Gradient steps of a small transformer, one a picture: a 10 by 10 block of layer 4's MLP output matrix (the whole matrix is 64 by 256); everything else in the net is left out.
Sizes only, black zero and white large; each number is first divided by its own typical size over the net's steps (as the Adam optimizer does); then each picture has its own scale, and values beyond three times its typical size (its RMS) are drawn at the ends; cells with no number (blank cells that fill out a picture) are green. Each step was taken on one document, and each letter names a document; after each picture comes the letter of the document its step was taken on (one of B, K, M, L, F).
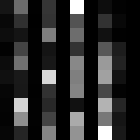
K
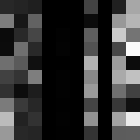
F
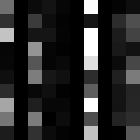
F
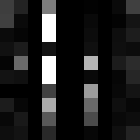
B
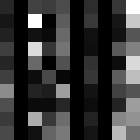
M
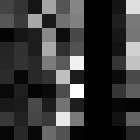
M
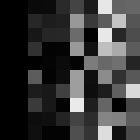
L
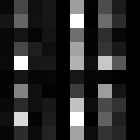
K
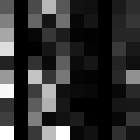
M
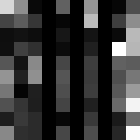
F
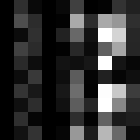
L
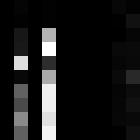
B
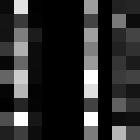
F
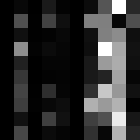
L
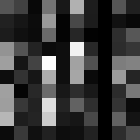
M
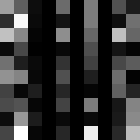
F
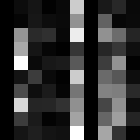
L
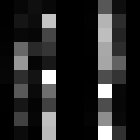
K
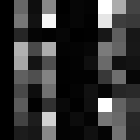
L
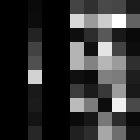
L
